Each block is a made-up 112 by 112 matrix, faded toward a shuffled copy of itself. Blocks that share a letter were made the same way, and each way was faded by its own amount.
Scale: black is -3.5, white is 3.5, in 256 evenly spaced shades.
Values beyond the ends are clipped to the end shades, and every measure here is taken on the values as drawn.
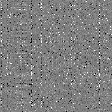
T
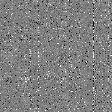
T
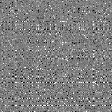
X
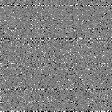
X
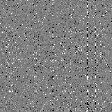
T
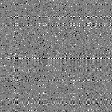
X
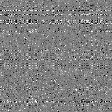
X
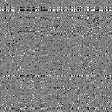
X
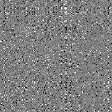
T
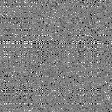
X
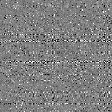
X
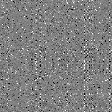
T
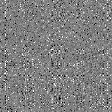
T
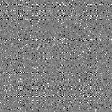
X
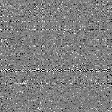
X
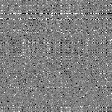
X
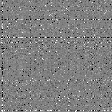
X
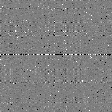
X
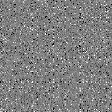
T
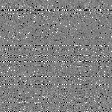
X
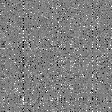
T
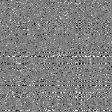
X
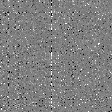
T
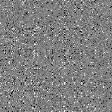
T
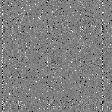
T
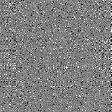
T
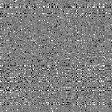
X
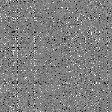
T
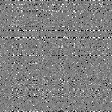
X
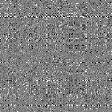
X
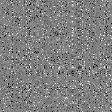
T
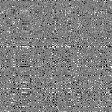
X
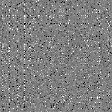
T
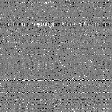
X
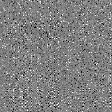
T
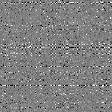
X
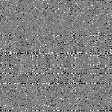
X
